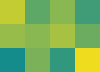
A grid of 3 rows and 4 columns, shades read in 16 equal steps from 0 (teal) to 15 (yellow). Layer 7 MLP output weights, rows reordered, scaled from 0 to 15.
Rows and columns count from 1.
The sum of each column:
21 20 20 24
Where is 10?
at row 2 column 3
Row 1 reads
12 5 8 3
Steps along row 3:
up down up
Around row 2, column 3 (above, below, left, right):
8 2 8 6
